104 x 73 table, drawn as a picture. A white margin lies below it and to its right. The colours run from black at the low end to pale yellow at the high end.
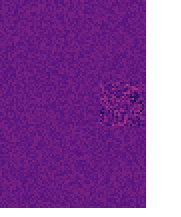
No row or column stands out. Values change most from cell to cell in the middle right. The distribution is heavy-tailed on both sides. An odd patch, rougher than its surroundings, sits in the middle right. The halves do not mirror each other. No overall slope runs across the table.
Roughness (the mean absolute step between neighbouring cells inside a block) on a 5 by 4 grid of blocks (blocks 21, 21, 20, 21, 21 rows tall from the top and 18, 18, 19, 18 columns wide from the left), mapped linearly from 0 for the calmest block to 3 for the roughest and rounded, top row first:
0000 | 0000 | 0013 | 0000 | 0000
